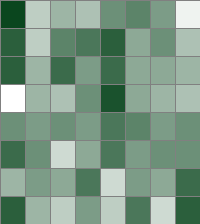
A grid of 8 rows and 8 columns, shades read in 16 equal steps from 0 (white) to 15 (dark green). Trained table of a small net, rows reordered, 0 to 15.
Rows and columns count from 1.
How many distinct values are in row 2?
7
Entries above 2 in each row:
7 8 8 7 8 8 8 8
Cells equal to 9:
9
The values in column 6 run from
7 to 11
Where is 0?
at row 4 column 1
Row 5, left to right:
9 8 9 8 11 10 8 9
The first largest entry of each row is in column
1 1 1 5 5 1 8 1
